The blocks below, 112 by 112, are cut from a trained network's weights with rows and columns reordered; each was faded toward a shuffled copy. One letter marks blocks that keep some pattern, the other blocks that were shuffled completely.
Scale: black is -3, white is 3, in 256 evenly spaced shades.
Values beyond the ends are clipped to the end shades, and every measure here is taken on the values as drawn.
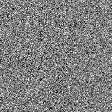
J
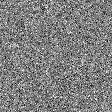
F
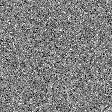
F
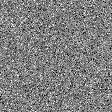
F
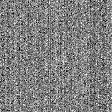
J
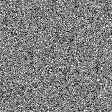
F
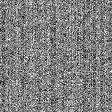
J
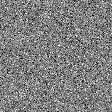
F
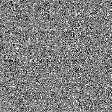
J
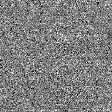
J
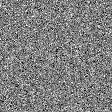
F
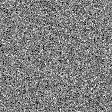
F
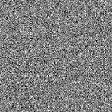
J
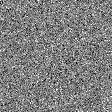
F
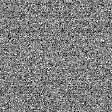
J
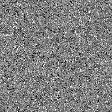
J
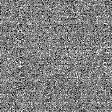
J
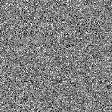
J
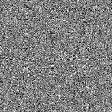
J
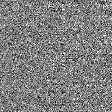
J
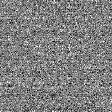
J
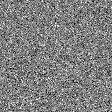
F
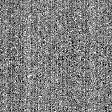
J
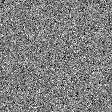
F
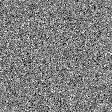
F
